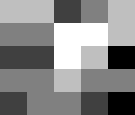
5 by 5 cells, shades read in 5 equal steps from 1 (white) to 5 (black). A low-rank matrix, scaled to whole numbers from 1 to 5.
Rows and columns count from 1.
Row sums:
13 10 16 14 19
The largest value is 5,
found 2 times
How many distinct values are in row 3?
4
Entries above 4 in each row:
0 0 1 0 1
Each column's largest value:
4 4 4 4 5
